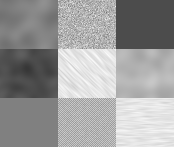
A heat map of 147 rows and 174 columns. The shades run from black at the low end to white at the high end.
It is made of 3 by 3 panels. Panel 1,1: middling, smooth, faint in contrast. Panel 1,2: high, fine-grained. Panel 1,3: low, flat. Panel 2,1: low, smooth, faint in contrast. Panel 2,2: very high, slanting down to the right, faint in contrast. Panel 2,3: high, smooth, faint in contrast. Panel 3,1: middling, flat. Panel 3,2: high, checkered. Panel 3,3: very high, streaked across, faint in contrast.
